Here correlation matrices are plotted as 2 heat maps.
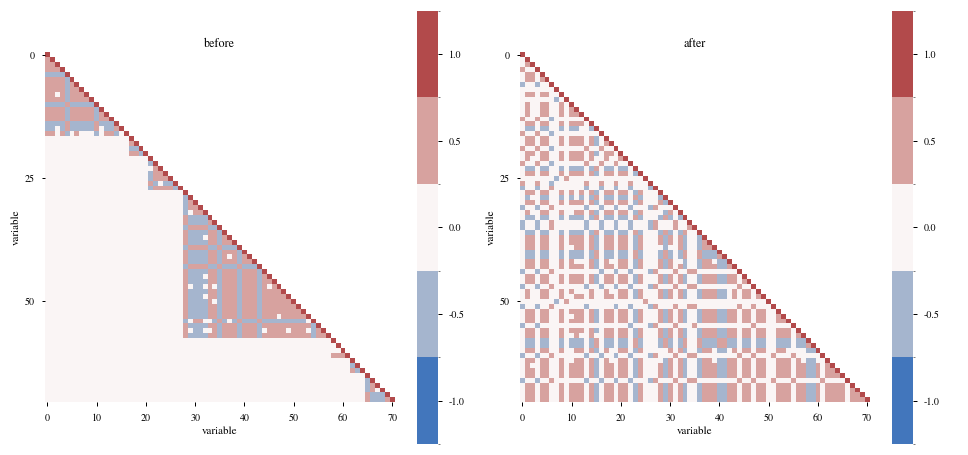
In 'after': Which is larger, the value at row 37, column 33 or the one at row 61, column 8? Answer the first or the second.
the second
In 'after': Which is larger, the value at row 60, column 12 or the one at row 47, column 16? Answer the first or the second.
the first
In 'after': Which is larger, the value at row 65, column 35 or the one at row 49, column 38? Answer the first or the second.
the second
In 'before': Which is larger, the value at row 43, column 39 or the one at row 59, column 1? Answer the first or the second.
the first
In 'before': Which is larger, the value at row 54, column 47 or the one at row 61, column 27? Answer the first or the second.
the second
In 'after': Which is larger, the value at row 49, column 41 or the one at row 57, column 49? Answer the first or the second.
the second
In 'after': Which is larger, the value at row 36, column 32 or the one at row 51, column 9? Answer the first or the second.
the second
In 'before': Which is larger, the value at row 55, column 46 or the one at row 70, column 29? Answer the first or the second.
the first
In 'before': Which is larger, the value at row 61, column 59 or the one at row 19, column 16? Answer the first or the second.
the first
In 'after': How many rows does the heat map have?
71
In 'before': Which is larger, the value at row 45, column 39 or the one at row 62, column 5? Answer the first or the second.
the second
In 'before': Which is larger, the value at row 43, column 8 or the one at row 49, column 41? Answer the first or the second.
the second
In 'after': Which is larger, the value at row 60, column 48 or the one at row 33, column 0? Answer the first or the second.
the first
